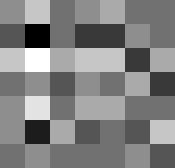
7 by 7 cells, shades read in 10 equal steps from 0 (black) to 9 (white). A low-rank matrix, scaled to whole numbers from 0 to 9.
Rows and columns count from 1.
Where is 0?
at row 2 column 2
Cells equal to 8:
1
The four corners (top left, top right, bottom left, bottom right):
5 4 4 3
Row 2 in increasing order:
0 2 2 3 4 4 5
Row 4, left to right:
4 5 3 5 4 6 2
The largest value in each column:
7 9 6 7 7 6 7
